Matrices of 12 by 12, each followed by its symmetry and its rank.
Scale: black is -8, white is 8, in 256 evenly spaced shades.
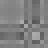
symmetric, rank two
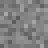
neither, full rank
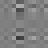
neither, rank one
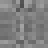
neither, rank two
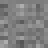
neither, rank two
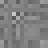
symmetric, rank two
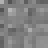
symmetric, rank two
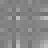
symmetric, rank two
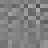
neither, rank two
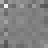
symmetric, rank two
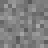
neither, full rank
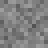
neither, full rank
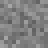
neither, full rank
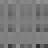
neither, rank one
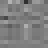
neither, rank two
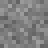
neither, full rank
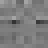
neither, rank two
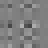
neither, rank one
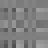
neither, rank one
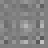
symmetric, rank two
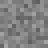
neither, full rank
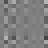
neither, rank one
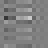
neither, rank one
